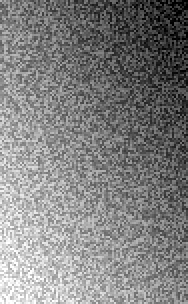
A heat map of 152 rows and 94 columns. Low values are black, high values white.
No regular stripes run through it. No single row or column stands out from its neighbours. On average the colour sits 50% of the way up the scale. The halves do not mirror each other. Values rise toward the bottom left. The top right is the ninth with the lowest average. The bottom left is the ninth with the highest average.
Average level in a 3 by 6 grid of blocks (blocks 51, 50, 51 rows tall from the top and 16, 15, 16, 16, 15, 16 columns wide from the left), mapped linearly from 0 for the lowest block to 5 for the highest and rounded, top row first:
322110 / 433221 / 544332
